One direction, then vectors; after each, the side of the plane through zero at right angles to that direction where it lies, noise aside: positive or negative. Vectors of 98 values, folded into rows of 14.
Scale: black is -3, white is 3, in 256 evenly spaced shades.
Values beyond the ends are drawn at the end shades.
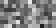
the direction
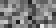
negative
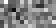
positive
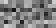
positive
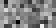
negative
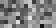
positive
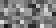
negative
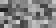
positive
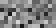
positive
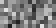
negative
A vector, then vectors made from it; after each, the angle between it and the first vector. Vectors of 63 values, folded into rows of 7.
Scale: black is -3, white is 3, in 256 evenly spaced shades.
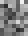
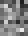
nearly opposite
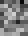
nearly opposite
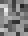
partly opposed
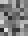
partly aligned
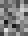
partly aligned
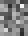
orthogonal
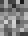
partly opposed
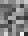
orthogonal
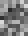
partly aligned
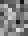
nearly opposite
